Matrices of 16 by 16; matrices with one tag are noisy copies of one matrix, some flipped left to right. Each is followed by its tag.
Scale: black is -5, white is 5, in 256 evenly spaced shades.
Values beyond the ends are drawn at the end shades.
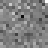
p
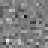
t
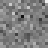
p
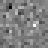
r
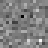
t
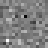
t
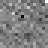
p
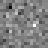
r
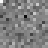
p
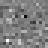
t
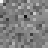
p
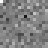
p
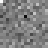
p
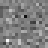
t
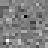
t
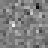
r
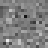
t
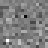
t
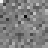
p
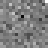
p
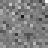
p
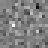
r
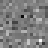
t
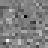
t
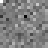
p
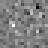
r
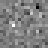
r
